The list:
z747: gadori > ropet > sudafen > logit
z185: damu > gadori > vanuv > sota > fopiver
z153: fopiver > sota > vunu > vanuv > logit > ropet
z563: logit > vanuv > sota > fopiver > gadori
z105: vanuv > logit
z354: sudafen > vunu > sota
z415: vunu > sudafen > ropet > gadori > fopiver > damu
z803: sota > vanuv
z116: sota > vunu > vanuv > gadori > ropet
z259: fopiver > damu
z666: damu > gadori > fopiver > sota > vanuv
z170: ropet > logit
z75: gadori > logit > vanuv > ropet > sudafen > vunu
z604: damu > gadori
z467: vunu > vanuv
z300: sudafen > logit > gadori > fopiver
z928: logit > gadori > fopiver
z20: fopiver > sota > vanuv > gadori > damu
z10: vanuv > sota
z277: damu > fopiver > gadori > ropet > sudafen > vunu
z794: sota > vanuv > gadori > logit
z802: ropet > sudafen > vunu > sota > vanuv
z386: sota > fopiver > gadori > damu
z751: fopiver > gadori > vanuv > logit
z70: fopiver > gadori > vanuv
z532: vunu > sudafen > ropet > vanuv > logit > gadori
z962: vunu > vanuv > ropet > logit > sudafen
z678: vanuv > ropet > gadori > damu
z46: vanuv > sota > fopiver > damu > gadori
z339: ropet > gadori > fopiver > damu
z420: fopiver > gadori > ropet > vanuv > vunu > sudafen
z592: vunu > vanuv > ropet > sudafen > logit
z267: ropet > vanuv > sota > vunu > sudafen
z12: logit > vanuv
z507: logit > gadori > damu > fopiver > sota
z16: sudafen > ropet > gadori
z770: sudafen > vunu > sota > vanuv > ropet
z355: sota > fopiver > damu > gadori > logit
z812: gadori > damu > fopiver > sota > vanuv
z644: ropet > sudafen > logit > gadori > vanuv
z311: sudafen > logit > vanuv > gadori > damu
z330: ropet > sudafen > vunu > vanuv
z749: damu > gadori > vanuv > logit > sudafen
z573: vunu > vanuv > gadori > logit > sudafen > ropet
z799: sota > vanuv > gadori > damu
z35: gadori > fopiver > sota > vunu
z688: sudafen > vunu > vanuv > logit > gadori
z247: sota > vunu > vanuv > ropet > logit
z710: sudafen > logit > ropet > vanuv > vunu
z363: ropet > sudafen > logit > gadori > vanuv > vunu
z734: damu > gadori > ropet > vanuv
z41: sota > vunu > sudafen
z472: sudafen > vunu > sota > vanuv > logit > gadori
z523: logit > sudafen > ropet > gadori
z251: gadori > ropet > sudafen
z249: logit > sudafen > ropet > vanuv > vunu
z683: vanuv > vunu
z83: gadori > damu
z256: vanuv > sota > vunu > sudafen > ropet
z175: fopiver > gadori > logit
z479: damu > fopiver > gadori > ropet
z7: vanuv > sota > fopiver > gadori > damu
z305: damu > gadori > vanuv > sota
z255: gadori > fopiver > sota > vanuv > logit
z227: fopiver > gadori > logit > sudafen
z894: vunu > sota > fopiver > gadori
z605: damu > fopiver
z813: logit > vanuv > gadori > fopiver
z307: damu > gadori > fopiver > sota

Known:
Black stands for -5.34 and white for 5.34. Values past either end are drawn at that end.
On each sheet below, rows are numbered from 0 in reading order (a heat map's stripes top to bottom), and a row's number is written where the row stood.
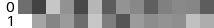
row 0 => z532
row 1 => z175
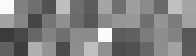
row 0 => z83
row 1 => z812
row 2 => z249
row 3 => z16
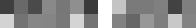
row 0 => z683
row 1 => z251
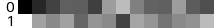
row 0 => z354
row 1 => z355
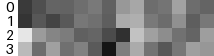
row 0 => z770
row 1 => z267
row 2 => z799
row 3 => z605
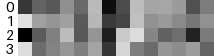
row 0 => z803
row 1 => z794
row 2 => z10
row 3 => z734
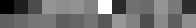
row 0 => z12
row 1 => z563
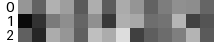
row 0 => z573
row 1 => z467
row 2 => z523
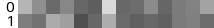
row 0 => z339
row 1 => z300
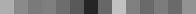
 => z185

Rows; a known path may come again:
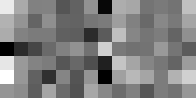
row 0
z386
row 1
z307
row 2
z185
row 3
z802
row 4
z799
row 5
z259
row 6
z507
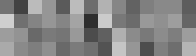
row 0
z532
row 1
z734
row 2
z255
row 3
z46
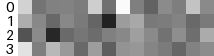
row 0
z251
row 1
z305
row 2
z35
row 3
z678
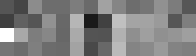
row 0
z688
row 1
z803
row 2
z751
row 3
z153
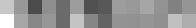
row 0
z70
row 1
z175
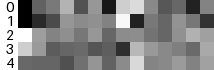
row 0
z10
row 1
z12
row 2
z479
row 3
z20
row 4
z41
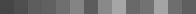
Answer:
z770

